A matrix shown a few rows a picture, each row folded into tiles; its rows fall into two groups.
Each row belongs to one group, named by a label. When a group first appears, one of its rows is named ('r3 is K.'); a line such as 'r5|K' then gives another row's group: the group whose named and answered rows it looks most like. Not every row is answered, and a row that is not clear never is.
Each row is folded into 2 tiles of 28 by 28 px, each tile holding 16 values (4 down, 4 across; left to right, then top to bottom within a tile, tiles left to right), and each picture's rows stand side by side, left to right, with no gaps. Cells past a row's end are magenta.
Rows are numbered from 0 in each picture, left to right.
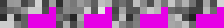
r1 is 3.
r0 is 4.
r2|3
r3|4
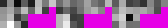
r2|4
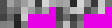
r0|3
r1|3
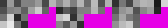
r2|4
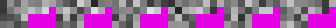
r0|3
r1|3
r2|3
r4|3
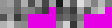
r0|4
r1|3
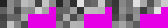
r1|3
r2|3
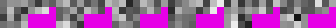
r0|3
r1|4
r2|4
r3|3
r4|4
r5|4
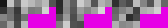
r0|3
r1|3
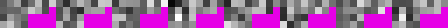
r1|3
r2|4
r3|3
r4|4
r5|3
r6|3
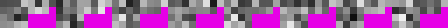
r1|3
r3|4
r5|4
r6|3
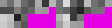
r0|4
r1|4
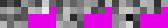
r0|3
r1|4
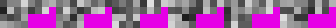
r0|3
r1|3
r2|4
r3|4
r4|3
